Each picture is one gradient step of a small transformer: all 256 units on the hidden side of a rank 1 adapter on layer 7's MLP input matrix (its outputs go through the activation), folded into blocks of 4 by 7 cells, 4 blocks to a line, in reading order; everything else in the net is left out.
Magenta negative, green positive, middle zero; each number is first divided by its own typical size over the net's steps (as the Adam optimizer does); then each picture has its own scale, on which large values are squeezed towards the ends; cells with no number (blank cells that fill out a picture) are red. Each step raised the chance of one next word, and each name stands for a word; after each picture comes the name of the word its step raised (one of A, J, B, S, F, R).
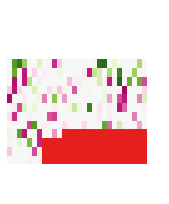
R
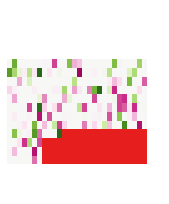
R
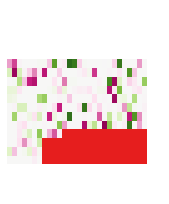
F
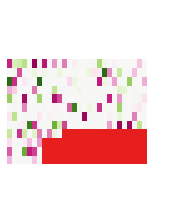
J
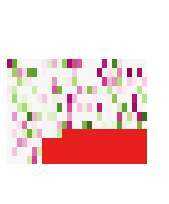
F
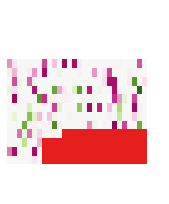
J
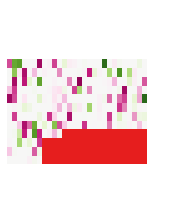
R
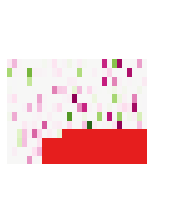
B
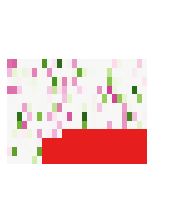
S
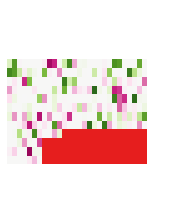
R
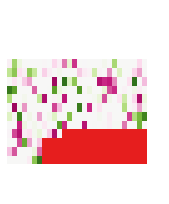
J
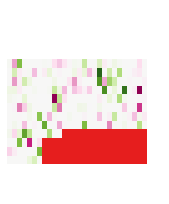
S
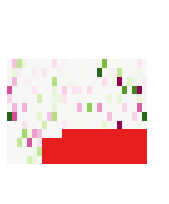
S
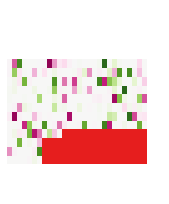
S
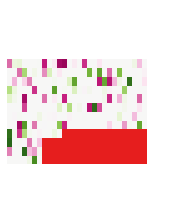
J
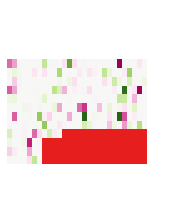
S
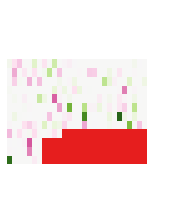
F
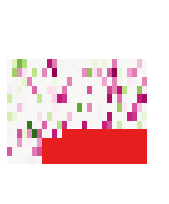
J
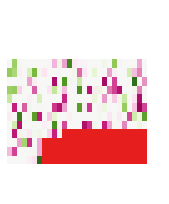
J
